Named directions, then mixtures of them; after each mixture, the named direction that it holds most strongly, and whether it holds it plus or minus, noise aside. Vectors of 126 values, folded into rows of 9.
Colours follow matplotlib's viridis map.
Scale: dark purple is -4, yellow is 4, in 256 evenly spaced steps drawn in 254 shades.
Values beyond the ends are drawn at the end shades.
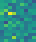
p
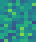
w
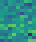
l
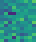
p, minus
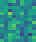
w, minus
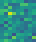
p, plus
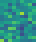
w, minus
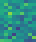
l, minus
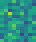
w, minus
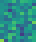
w, minus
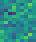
p, minus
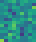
w, minus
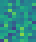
w, plus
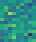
l, plus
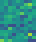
l, minus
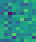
p, minus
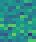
l, plus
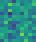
w, plus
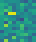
p, plus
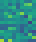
l, minus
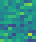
l, minus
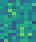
w, plus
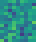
w, minus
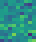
l, plus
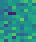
p, minus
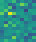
p, plus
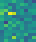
p, plus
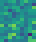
w, minus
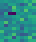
p, minus
